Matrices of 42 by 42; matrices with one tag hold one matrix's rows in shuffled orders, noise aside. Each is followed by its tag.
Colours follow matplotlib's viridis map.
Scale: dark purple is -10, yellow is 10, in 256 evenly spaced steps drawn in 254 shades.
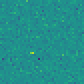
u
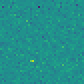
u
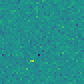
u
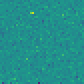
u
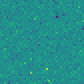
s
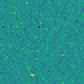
u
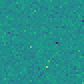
s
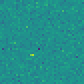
u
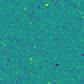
s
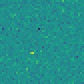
u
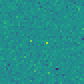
s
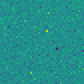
s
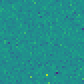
s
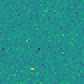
u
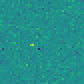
u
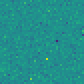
s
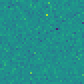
s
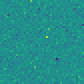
s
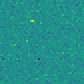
u
